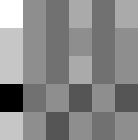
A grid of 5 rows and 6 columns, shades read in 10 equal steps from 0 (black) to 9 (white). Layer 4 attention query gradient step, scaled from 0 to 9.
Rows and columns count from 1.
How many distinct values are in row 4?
4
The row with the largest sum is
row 1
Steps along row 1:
down down up down up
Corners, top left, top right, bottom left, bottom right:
9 6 7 5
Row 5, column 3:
3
